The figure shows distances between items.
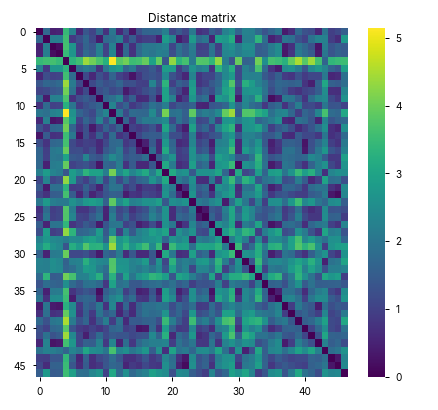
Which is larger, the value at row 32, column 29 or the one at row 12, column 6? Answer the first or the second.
the first
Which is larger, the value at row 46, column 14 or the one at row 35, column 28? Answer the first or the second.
the second
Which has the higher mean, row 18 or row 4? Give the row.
4
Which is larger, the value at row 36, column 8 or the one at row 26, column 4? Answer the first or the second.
the second
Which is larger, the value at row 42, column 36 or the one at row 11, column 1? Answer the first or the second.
the first
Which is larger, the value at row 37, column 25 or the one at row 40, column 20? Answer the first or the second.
the second
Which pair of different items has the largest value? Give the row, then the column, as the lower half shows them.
11, 4
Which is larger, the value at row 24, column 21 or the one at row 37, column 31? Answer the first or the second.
the second
